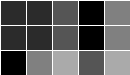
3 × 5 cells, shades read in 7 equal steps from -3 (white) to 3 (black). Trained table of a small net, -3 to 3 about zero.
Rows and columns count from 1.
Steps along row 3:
down down up down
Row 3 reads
3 0 -1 1 -1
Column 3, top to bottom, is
1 1 -1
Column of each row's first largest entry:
4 4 1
